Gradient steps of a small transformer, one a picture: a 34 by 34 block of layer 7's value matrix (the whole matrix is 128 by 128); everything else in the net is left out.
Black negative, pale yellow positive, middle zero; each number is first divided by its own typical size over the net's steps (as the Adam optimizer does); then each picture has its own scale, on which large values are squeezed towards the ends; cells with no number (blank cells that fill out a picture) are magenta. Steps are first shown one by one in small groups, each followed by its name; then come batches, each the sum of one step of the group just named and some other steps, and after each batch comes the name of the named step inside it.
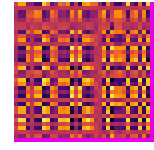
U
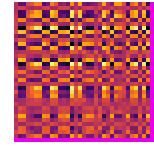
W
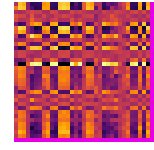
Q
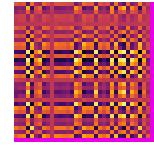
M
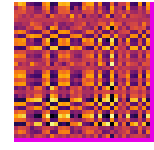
Q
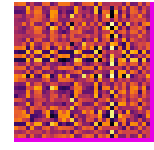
M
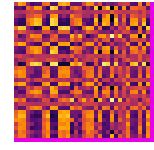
Q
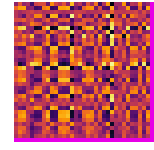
Q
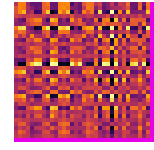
Q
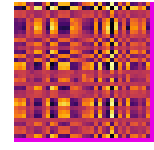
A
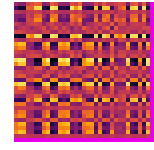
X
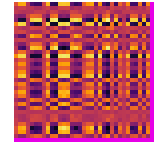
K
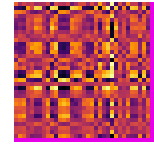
A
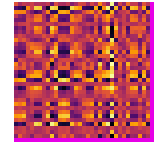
A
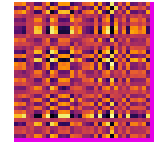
A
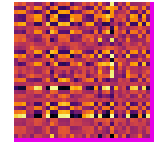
A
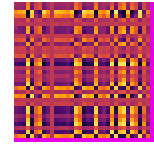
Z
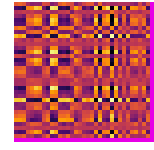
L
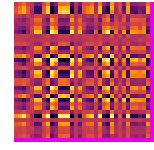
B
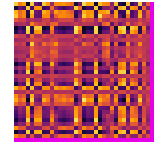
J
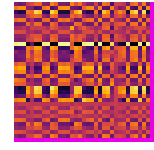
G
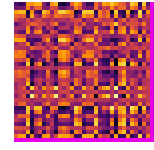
Z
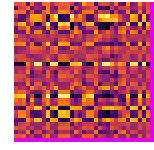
J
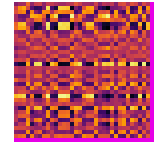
Z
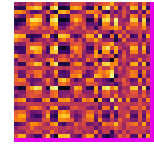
L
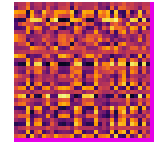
Z
